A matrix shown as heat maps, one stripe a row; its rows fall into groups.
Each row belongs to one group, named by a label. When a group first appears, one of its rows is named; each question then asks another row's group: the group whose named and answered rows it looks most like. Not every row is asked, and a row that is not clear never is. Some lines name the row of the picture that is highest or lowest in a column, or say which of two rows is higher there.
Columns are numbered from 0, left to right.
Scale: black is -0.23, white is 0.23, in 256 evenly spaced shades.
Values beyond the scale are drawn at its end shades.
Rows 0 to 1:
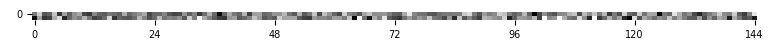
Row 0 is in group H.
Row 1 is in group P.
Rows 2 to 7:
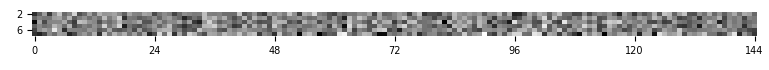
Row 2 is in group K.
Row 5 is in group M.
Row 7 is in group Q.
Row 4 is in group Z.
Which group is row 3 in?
M
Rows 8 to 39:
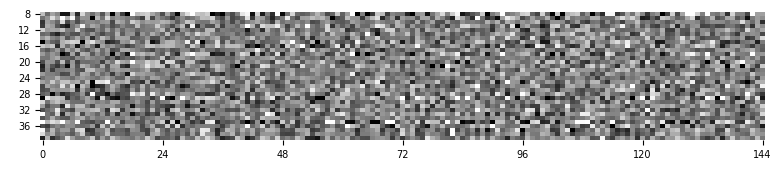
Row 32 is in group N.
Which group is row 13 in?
P
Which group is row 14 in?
H
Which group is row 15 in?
Z
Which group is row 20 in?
K
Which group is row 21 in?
N
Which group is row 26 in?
H
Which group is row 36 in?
Q
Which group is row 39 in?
P
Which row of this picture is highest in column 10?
28
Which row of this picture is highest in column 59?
16
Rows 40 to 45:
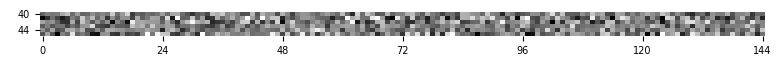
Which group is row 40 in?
M
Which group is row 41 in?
Q
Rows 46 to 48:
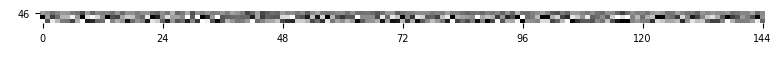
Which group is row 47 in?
Z
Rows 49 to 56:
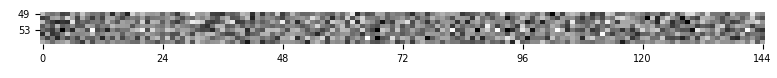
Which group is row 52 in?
Z
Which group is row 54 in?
P
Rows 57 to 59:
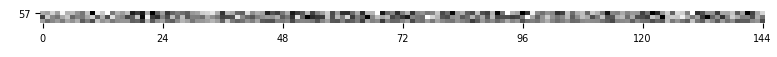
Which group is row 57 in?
H
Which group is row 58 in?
P
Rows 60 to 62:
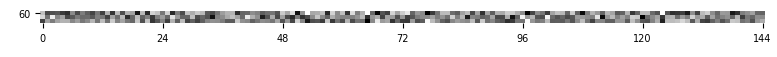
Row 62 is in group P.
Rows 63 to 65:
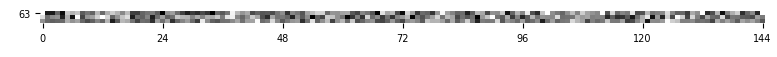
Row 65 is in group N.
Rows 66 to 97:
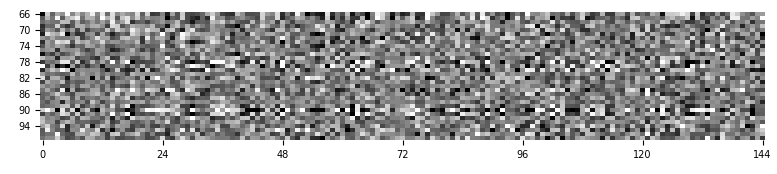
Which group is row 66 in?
P
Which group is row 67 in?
P
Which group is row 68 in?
M
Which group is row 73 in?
P
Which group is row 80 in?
P
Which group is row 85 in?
K
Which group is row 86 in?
N
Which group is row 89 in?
M
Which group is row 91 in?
M
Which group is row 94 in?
H
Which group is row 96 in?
N
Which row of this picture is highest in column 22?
90
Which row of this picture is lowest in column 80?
90
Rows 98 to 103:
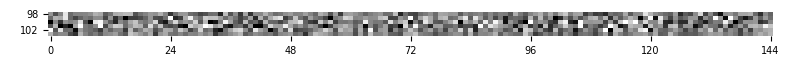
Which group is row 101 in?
P
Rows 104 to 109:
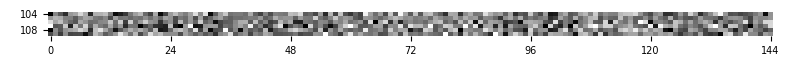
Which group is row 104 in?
Z
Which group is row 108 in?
Z
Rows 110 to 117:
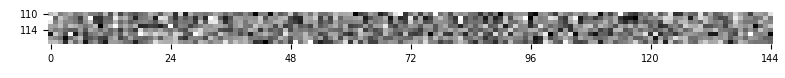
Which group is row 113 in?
H
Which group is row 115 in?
K
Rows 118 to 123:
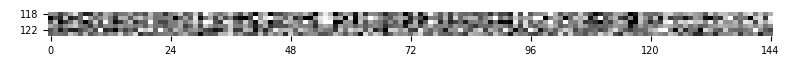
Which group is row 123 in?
M
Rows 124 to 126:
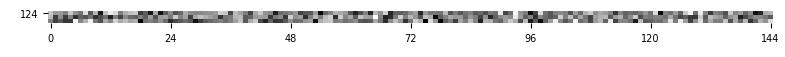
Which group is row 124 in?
H
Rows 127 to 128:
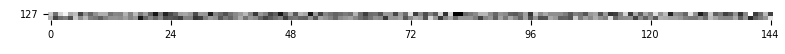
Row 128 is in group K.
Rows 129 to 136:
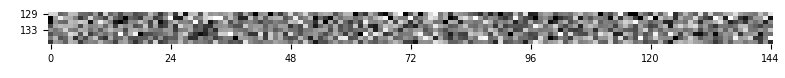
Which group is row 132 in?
P
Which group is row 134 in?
M
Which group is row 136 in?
P
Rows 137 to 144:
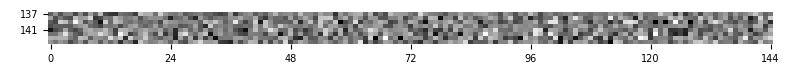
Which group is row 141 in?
N
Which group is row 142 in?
N
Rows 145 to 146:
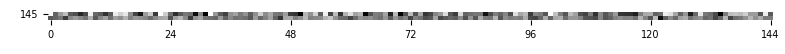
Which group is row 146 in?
K
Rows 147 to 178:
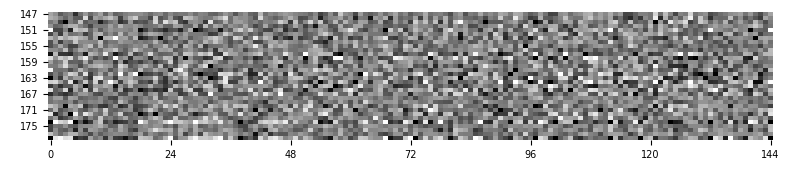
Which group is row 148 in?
H
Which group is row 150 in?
Q
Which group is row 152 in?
Z
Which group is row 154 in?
P
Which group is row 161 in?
K
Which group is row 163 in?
Z
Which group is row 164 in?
H
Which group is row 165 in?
Q
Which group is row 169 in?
N
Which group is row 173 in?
P
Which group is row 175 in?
N
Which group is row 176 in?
N
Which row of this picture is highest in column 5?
172
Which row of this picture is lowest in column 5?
174
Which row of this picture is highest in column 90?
164
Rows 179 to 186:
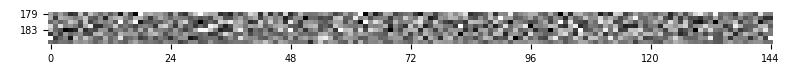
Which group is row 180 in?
Q
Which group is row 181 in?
M
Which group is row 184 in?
Z
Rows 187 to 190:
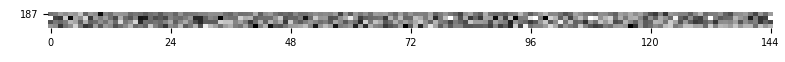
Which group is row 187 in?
H
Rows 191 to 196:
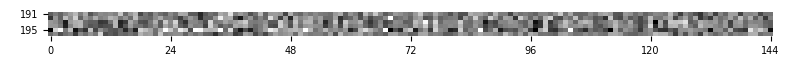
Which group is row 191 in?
M
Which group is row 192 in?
P
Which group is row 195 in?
K
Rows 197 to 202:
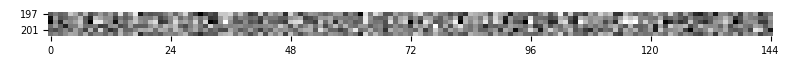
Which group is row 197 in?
M
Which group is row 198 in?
Z
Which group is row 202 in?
M
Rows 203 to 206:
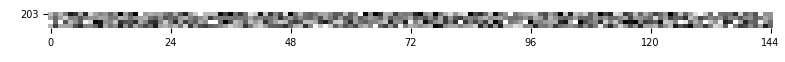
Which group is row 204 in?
N
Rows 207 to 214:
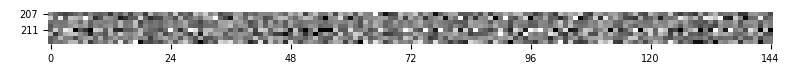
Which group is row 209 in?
M
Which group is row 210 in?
M
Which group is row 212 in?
Q
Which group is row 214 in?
M
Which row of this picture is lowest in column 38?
211
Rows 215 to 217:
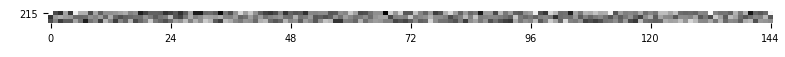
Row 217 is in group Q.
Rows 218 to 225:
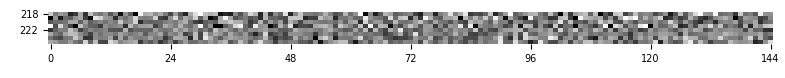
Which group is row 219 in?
Z
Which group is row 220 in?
M
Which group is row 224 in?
Q
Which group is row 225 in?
H
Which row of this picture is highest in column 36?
220
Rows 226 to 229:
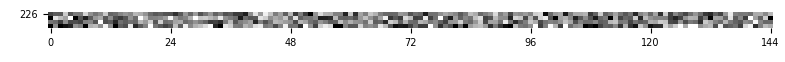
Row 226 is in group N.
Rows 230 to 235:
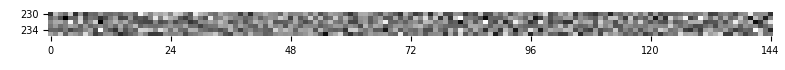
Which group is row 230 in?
K
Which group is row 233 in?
M
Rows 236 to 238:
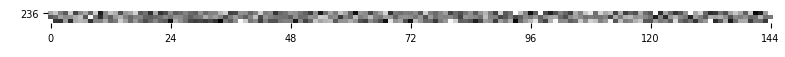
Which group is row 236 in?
H
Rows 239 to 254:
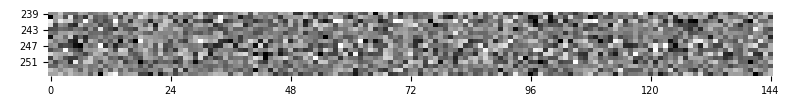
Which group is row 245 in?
K
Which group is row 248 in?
N
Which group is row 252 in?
Q
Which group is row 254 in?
H
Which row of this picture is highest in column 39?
249
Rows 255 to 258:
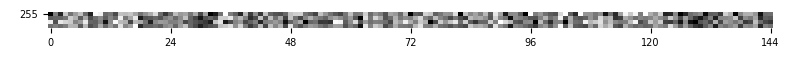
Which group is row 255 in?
Z
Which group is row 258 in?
M
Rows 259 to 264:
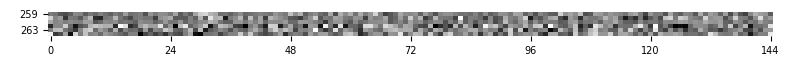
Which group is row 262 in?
N
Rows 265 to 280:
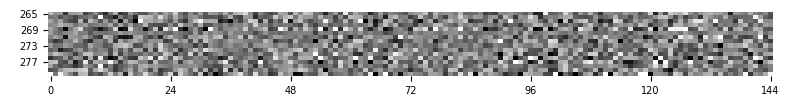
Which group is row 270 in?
Q
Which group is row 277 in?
H
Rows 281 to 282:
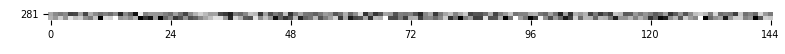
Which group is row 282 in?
H
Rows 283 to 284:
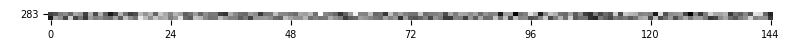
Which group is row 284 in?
K
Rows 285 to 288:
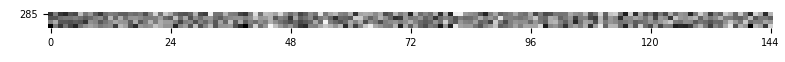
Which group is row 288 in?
N
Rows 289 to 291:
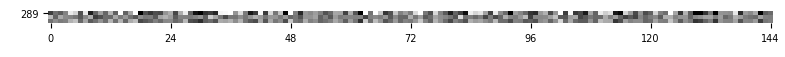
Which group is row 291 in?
M
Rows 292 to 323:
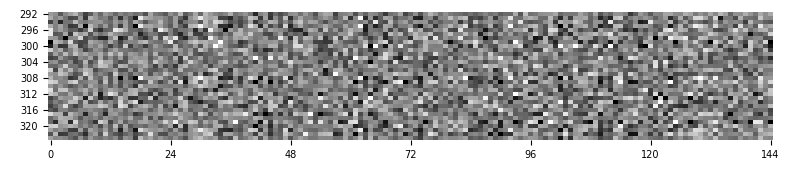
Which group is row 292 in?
Q
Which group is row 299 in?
K
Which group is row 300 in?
P
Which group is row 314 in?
M
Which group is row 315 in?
N
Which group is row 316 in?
Q
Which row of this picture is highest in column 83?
308
